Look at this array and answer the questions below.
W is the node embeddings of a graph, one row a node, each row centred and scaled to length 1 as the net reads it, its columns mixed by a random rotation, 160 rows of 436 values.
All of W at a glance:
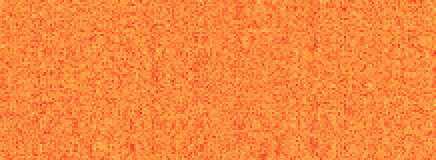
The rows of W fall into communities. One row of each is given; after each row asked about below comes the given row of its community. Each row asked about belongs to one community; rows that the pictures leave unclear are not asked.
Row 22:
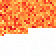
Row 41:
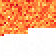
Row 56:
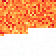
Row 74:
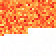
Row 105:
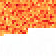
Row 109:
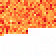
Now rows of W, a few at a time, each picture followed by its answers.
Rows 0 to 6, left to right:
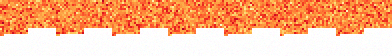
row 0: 109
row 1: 109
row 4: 74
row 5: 22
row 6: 105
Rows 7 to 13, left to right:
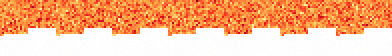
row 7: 41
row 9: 105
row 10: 41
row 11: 22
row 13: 74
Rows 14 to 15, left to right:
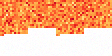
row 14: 74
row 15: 22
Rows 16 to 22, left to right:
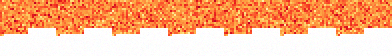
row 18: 56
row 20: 109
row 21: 22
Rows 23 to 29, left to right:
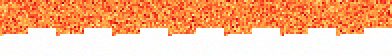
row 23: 41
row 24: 109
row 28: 56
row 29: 41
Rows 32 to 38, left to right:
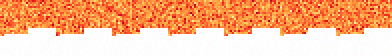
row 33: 109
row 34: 41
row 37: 105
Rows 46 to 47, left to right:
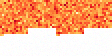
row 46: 41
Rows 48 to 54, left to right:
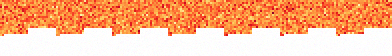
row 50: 109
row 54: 109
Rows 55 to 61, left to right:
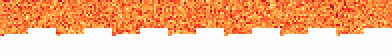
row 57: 41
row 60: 74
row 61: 22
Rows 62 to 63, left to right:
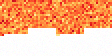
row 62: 41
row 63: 105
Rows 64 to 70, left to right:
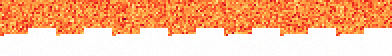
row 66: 74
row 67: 74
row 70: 41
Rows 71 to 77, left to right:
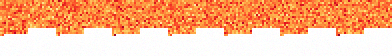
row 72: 56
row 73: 22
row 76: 74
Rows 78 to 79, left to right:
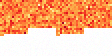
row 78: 105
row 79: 22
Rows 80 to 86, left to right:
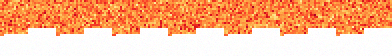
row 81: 41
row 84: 41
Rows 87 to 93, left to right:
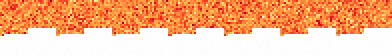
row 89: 56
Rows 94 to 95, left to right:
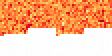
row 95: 105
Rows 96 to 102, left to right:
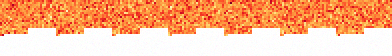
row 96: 41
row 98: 22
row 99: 56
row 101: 22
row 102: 56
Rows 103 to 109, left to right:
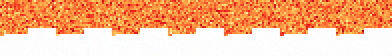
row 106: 22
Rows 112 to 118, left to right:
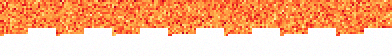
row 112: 109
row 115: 74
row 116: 56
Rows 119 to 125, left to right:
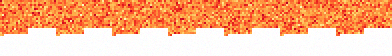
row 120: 74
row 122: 22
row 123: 74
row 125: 74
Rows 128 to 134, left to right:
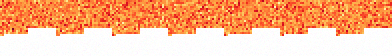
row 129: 74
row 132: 22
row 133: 56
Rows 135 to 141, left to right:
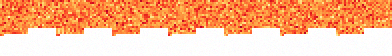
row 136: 22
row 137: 41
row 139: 41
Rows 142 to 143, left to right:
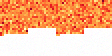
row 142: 109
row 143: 109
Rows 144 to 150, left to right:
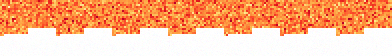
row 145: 74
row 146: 74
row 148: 74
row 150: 22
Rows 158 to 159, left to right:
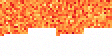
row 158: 41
